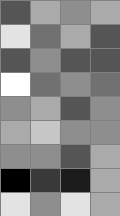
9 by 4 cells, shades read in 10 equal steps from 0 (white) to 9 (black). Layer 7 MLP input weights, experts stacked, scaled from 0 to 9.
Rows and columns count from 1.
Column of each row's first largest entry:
1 4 1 2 3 3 3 1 2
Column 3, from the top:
4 3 6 4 6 4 6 8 1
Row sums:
16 15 22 14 17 13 17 27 9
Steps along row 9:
up down up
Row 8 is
9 7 8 3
